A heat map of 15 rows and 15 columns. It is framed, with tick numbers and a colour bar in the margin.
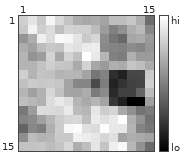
Average level on the scale: 70%. Odd patch: lower, in the middle right. Histogram: skewed, a long tail of low values. Ninth with the highest average: bottom middle.
